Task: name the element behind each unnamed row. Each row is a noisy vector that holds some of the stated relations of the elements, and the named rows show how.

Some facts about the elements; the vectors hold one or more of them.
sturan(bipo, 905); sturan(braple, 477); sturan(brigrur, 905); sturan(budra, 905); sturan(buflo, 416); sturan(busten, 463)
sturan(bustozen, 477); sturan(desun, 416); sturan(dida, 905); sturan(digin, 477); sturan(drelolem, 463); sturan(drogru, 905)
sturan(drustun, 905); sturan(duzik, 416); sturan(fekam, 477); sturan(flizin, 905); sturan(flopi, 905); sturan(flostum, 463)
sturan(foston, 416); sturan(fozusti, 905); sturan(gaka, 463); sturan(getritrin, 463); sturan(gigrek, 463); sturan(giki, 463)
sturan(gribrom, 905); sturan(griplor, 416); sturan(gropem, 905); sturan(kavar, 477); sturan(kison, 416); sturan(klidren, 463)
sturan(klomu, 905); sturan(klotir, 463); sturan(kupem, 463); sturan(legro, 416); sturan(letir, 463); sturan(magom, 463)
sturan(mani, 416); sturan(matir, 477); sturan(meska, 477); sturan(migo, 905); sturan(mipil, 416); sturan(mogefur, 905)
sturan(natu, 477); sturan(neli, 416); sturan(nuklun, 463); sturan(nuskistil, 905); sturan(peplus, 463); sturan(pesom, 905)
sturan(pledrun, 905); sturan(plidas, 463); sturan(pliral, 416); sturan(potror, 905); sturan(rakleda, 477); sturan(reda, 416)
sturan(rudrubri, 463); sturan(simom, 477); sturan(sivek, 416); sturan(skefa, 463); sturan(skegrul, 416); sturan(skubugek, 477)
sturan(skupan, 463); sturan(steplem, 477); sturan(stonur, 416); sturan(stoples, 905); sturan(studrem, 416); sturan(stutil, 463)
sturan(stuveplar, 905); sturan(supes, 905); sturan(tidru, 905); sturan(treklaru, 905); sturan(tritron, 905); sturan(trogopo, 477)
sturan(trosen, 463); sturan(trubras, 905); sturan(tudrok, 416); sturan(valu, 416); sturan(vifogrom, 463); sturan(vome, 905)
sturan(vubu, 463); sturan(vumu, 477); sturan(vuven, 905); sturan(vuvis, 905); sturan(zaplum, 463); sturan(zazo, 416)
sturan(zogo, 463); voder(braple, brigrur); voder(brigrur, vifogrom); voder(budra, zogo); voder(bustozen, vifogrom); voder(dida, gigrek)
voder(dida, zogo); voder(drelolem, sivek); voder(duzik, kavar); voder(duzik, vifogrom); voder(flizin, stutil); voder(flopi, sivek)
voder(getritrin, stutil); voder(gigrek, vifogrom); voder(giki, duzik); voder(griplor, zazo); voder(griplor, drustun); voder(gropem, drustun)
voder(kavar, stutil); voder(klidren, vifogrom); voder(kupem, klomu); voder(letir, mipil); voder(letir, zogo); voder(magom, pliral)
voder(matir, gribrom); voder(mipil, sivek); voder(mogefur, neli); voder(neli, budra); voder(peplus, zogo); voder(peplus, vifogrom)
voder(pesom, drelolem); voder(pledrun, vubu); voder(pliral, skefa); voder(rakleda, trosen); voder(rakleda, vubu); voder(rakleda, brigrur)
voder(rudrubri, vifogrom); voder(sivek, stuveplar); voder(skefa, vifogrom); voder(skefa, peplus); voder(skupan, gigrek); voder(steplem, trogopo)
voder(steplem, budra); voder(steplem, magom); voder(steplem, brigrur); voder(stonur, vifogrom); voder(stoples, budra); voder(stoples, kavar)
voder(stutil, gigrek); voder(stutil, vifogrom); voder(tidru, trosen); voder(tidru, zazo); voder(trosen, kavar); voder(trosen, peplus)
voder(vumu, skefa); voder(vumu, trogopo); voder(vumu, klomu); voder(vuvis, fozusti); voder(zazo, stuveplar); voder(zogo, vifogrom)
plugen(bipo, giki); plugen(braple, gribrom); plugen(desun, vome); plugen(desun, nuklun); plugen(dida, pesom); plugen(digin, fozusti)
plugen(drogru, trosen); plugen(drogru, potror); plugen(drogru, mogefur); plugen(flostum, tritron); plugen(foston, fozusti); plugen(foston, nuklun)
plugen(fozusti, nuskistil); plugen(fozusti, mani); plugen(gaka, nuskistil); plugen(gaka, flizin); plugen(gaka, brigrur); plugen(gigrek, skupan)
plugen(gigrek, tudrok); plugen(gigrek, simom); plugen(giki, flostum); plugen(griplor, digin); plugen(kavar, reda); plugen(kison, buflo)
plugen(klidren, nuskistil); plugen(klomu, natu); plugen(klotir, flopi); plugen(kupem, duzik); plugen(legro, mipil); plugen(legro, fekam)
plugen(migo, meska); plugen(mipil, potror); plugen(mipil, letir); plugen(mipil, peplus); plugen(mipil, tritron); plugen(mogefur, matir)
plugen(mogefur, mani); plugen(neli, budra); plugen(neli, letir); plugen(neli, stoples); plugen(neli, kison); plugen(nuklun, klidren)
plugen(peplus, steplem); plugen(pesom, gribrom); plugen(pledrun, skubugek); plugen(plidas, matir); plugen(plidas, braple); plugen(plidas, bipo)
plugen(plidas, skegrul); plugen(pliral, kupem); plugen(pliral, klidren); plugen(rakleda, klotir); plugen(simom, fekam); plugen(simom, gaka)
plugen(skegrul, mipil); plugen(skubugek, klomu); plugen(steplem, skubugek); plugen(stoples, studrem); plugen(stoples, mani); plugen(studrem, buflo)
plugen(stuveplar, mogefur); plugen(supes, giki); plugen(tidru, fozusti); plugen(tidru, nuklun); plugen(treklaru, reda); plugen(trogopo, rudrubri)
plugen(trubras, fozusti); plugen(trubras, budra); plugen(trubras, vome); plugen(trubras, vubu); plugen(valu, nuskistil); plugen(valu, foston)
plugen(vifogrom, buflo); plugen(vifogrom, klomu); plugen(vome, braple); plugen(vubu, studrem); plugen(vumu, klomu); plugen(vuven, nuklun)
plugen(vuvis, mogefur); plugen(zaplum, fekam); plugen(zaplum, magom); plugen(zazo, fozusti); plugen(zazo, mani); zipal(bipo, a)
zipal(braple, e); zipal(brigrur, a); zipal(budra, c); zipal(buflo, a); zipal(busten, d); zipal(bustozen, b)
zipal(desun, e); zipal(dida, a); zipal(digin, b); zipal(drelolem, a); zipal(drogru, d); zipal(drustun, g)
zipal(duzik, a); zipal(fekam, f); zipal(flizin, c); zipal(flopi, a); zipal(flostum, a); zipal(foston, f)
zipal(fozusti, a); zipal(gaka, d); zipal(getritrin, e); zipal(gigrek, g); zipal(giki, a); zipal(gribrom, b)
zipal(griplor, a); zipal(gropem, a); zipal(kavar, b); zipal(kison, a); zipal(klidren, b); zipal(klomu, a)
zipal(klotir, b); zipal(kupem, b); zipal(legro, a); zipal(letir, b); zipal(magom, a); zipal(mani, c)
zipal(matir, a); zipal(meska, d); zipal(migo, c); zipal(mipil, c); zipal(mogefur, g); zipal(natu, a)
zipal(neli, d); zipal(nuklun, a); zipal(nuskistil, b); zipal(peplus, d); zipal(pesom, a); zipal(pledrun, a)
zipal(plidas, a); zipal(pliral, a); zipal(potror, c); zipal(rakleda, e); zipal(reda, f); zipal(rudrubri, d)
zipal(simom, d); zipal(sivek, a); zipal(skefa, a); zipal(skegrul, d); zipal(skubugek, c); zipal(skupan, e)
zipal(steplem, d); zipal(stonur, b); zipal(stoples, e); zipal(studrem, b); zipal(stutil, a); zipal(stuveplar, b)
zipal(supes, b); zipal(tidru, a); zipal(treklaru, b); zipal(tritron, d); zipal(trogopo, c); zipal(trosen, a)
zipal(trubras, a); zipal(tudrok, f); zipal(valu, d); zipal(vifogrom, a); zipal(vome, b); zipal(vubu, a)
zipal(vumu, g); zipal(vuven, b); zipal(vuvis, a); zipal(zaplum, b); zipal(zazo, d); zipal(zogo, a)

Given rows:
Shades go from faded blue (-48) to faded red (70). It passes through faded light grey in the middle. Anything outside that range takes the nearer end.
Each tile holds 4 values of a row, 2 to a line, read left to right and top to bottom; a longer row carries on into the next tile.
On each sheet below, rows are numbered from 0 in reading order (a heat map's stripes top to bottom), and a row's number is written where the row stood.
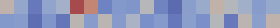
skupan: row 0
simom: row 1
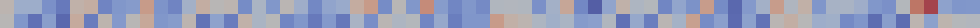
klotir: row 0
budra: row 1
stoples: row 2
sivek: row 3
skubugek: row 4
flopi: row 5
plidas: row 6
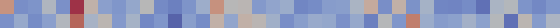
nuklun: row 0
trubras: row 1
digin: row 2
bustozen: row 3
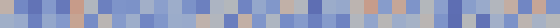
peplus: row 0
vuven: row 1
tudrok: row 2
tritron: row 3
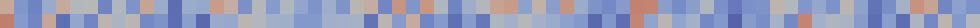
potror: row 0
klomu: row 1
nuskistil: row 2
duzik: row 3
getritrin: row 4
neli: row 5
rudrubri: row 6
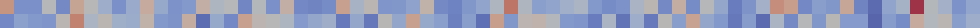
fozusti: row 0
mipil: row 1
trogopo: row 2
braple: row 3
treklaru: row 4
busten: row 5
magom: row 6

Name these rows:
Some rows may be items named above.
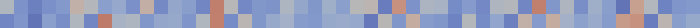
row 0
neli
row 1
gaka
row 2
nuskistil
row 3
studrem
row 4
klidren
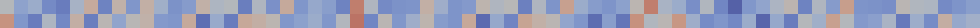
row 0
gribrom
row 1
mipil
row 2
gaka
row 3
mipil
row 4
bipo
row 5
steplem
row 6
migo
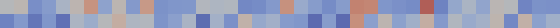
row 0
legro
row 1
migo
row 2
getritrin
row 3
flizin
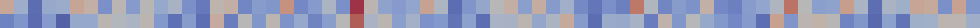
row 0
klomu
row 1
klotir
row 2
nuklun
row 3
reda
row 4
letir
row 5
braple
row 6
buflo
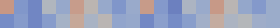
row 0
brigrur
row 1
brigrur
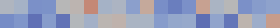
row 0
dida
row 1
trogopo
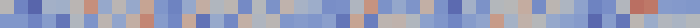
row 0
fekam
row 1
potror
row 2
drogru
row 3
matir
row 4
flostum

